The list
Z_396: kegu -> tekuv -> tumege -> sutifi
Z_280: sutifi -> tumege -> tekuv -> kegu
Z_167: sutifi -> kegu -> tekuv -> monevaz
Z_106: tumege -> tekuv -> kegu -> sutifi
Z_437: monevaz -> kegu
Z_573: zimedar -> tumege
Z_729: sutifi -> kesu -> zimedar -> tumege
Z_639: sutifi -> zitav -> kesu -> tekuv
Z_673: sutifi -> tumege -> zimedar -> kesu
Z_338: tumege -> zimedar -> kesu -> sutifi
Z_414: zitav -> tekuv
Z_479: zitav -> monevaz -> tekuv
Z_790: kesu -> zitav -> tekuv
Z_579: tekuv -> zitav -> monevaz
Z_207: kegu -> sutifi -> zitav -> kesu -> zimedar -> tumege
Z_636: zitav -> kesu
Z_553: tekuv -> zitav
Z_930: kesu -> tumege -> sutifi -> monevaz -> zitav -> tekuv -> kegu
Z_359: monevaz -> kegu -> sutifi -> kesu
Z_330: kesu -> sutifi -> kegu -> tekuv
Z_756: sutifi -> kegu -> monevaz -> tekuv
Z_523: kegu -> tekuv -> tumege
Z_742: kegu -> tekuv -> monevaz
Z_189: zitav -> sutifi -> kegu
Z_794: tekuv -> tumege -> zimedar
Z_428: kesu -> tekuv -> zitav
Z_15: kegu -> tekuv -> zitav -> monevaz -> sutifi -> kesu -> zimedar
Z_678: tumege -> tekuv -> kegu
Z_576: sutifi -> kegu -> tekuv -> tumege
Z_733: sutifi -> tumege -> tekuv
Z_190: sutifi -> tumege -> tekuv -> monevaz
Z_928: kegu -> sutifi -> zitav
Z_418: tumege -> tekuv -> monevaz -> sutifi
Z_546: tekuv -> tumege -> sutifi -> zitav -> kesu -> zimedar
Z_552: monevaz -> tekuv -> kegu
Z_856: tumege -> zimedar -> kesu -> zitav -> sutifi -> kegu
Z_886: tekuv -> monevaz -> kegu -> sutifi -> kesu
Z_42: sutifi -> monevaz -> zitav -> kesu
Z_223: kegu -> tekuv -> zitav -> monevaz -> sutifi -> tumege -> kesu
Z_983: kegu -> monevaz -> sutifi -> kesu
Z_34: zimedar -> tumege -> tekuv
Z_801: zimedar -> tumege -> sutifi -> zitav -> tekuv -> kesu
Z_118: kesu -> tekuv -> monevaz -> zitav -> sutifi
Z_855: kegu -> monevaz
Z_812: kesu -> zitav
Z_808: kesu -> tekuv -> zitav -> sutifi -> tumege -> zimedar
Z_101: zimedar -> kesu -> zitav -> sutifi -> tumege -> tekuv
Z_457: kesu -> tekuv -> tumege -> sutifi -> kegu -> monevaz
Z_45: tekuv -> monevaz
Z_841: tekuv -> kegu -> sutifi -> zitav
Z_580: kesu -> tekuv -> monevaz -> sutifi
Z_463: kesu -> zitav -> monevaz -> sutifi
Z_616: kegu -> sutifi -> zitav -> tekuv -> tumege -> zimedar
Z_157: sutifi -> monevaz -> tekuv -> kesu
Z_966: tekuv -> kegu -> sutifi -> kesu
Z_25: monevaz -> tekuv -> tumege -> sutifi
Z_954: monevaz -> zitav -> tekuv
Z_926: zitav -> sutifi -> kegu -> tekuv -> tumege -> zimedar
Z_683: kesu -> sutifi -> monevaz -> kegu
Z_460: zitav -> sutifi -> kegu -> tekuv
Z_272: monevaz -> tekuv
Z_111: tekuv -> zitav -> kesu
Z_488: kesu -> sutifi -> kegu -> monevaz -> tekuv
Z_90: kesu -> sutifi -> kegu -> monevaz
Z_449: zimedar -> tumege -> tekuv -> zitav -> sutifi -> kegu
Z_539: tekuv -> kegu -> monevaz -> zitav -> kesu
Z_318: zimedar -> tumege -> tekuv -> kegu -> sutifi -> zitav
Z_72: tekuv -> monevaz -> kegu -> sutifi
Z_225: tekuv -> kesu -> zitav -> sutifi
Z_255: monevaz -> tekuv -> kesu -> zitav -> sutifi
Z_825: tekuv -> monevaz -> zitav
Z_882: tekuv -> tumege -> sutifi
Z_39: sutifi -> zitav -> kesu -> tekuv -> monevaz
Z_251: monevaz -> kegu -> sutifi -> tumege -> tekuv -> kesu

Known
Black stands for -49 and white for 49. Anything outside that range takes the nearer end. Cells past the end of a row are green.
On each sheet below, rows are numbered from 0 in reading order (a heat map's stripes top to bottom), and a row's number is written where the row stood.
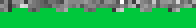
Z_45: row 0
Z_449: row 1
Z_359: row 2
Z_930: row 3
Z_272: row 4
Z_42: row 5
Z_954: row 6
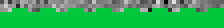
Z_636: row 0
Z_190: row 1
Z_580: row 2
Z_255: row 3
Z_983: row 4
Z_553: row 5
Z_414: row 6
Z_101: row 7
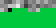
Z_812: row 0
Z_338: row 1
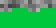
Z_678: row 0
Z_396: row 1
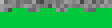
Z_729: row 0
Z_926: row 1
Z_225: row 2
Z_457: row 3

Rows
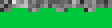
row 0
Z_855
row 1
Z_794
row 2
Z_841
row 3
Z_34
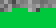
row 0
Z_460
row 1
Z_576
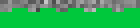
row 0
Z_251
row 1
Z_825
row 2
Z_683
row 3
Z_106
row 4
Z_539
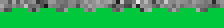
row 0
Z_39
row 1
Z_189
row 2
Z_15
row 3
Z_463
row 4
Z_437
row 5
Z_479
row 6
Z_756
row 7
Z_280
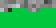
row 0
Z_428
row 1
Z_733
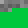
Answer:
Z_856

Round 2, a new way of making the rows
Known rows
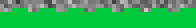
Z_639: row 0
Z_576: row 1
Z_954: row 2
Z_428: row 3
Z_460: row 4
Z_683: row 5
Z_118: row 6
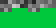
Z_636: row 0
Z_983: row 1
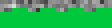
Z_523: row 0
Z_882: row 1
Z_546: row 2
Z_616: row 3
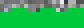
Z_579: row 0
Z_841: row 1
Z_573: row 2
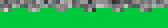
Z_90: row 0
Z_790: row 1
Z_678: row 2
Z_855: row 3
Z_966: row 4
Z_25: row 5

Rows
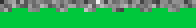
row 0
Z_189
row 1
Z_167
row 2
Z_39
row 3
Z_272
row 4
Z_396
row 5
Z_225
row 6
Z_280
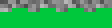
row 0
Z_330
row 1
Z_251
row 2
Z_926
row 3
Z_223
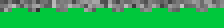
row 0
Z_111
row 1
Z_553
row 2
Z_255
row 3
Z_794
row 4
Z_539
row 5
Z_157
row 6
Z_72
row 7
Z_15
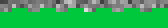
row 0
Z_886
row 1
Z_580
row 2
Z_479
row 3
Z_733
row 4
Z_808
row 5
Z_418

